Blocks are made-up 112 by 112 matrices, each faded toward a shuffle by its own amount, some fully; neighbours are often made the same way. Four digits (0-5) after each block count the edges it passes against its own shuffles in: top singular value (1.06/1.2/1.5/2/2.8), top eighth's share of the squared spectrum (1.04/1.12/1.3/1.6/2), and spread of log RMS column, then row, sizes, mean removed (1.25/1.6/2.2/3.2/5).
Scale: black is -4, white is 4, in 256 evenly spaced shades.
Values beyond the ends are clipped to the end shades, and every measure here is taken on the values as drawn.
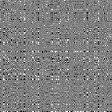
5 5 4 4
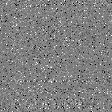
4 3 1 2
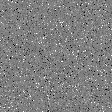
2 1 0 0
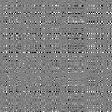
5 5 3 4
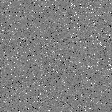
2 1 0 0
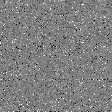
3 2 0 1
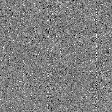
3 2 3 0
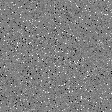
2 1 0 0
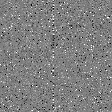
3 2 1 0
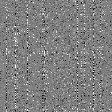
4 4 3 0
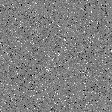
1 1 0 0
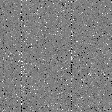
3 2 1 0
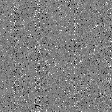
3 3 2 0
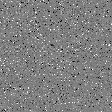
3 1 0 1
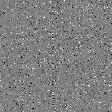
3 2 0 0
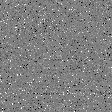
2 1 0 0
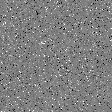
0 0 0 0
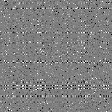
5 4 2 3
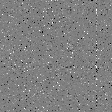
3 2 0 0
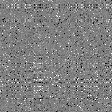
5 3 2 2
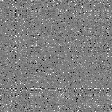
4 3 1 2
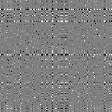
5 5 3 3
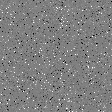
0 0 0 0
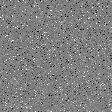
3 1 0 0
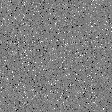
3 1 0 0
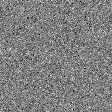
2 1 0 0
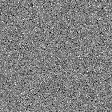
0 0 0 0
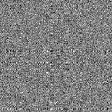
4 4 2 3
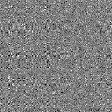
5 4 3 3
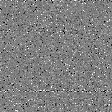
3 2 0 2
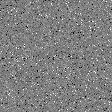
0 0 0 0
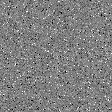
0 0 0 0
